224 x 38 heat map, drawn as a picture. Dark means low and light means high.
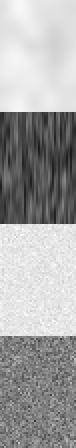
The table splits into 4 rows of 1 panel. Panel 1,1: very high, smooth, faint in contrast. Panel 2,1: low, streaked downward. Panel 3,1: very high, fine-grained, faint in contrast. Panel 4,1: middling, fine-grained.
